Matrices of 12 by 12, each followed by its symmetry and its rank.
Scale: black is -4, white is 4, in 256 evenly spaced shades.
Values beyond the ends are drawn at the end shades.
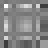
symmetric, rank one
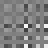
symmetric, rank one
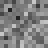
symmetric, full rank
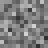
symmetric, full rank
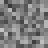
neither, full rank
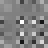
symmetric, rank two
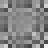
symmetric, rank two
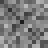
symmetric, full rank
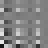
neither, rank one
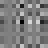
neither, rank one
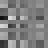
neither, rank one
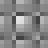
symmetric, rank one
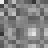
symmetric, rank two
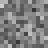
neither, full rank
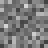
symmetric, full rank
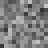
neither, full rank
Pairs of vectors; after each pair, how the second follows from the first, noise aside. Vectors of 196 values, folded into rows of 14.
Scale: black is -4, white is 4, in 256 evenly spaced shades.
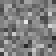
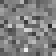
shuffled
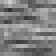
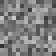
shuffled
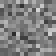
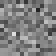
negated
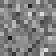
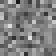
shuffled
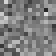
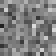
shuffled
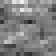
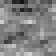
negated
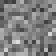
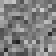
negated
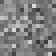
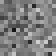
negated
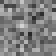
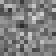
negated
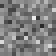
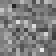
shuffled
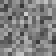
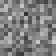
negated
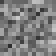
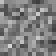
negated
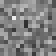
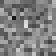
negated
